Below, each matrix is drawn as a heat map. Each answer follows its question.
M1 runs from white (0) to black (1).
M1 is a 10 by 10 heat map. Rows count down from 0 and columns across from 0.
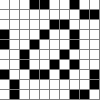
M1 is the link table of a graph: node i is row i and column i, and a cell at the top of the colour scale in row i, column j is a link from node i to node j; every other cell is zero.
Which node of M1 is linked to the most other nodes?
node 7
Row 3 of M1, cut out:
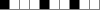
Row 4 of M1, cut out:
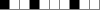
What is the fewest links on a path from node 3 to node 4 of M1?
1
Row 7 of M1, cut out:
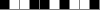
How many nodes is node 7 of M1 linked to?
5
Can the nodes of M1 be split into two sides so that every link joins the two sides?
no
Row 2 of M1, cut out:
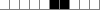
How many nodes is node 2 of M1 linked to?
2
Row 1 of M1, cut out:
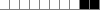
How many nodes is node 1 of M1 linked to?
2
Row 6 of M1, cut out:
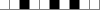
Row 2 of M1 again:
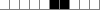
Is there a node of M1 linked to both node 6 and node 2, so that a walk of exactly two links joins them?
yes
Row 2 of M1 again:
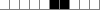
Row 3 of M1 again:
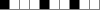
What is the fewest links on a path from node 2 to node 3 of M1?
3
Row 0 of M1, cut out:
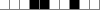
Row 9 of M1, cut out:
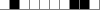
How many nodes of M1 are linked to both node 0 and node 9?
1
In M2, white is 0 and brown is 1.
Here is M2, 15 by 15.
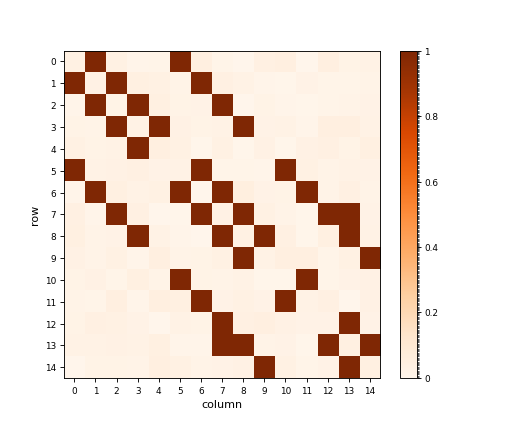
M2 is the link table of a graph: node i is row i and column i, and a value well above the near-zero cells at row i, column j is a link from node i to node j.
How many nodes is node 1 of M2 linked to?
3
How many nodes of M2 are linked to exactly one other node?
1
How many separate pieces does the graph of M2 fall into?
1
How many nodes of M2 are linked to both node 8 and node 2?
2
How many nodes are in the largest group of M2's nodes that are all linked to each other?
3
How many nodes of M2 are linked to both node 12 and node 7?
1
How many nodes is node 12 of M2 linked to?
2
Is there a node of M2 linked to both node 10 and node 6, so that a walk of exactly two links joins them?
yes
